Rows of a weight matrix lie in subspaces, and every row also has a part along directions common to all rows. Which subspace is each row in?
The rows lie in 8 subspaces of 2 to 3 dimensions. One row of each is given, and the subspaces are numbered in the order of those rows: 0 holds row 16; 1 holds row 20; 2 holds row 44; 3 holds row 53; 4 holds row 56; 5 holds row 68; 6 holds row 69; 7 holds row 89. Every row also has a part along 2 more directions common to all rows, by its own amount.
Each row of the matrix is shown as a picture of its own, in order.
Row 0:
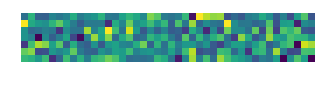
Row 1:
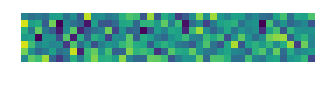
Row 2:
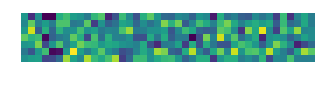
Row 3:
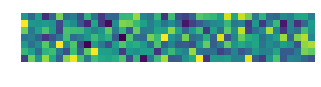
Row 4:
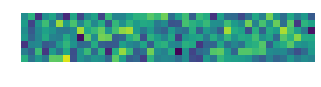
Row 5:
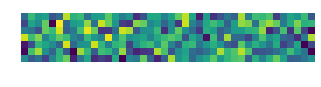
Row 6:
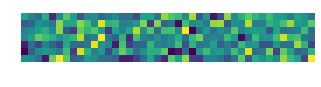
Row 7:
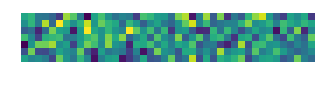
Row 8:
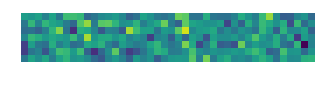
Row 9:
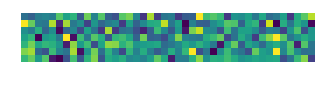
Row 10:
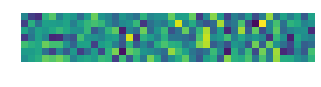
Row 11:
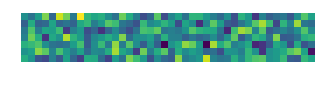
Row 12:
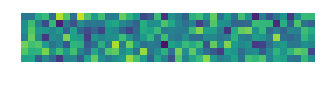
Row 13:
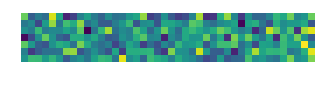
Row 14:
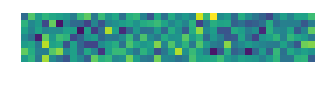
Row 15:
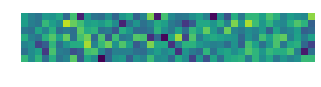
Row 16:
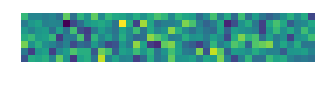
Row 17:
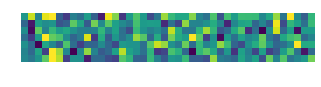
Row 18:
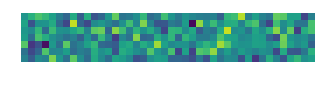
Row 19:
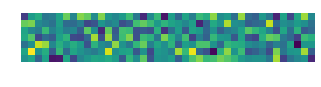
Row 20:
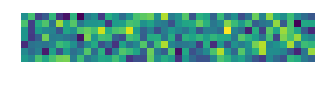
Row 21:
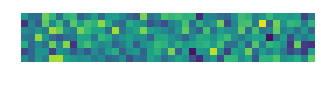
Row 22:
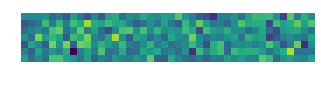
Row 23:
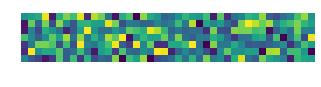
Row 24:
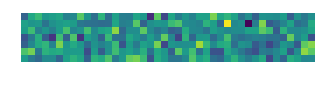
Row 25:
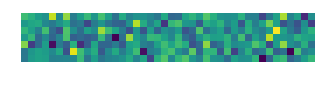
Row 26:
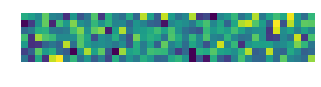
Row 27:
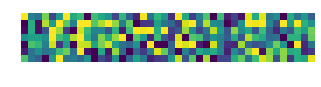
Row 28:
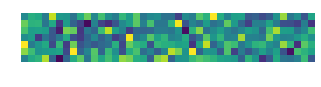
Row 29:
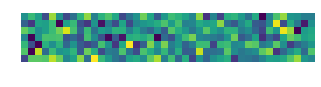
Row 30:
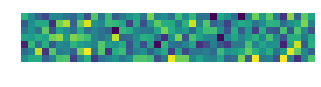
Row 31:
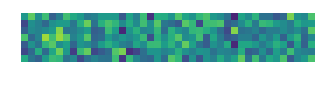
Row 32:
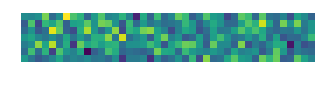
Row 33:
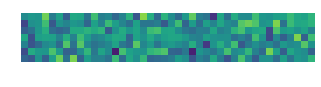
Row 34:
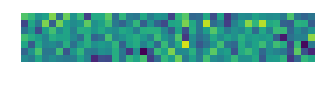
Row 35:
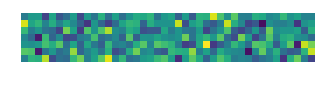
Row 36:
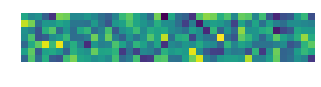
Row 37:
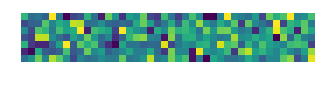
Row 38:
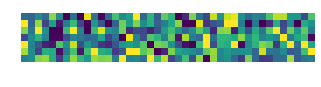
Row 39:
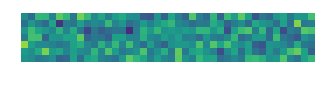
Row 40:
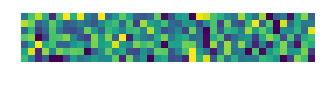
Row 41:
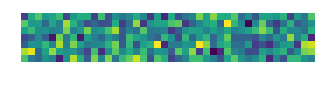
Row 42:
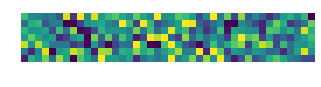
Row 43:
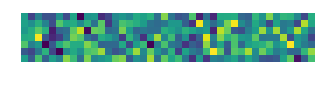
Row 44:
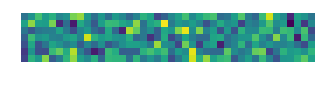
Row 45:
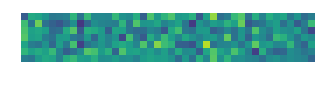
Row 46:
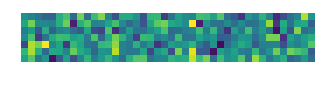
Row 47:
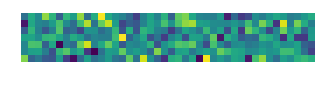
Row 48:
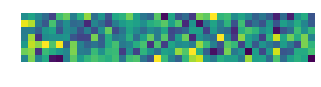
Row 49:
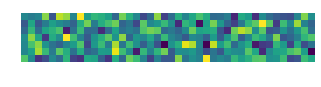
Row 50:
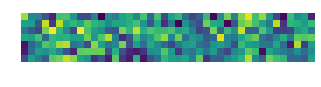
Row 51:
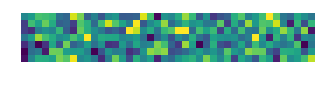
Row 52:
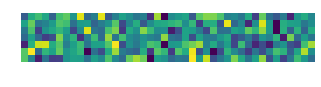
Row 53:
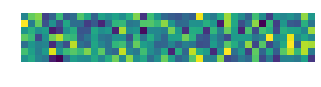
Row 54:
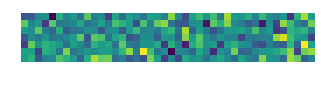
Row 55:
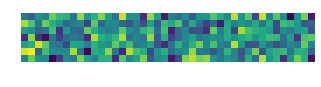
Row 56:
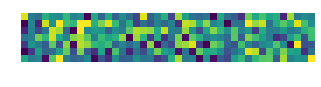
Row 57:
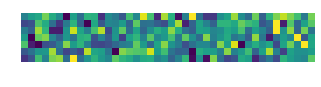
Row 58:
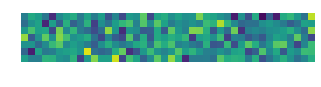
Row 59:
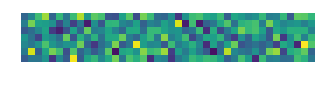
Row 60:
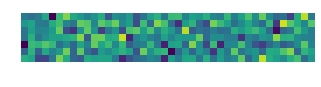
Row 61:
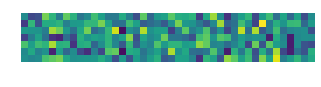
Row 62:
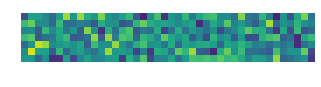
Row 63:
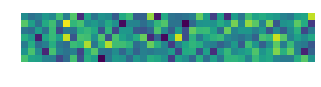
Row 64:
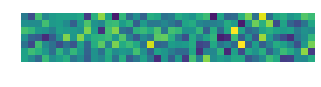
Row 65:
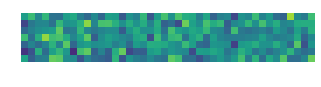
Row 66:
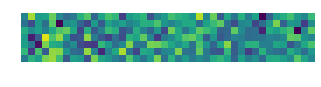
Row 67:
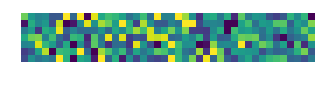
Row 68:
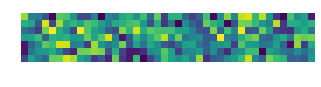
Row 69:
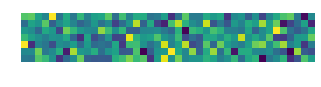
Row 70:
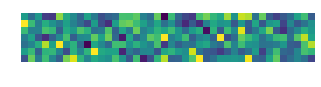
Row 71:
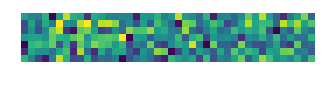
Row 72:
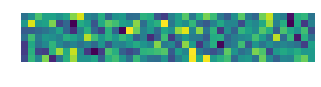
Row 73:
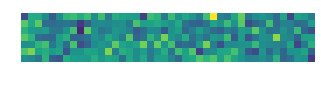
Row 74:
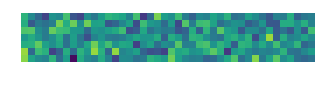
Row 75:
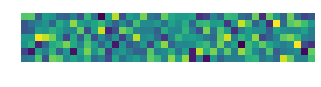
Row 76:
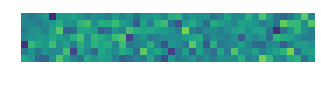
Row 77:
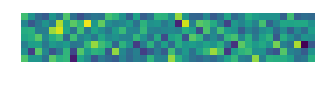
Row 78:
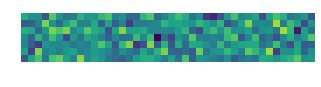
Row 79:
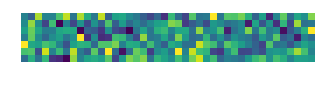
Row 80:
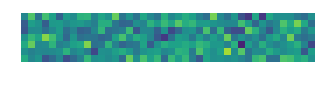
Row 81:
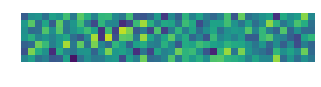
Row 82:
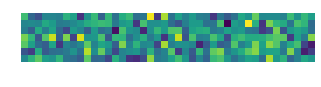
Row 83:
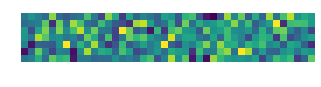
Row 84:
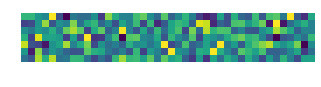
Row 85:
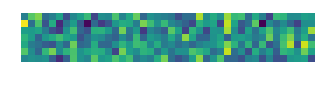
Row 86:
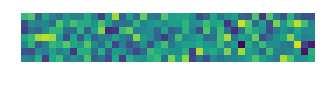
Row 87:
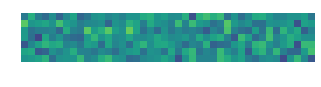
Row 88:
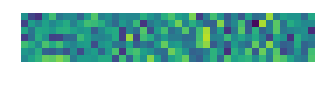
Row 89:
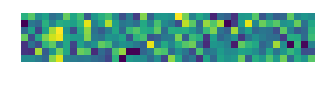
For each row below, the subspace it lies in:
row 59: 2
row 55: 7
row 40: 3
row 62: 4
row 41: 0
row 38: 7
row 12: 1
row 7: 1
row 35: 1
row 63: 0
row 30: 3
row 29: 7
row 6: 6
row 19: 4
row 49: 1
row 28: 6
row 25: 6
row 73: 4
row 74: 2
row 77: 2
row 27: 4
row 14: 7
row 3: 5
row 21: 3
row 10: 3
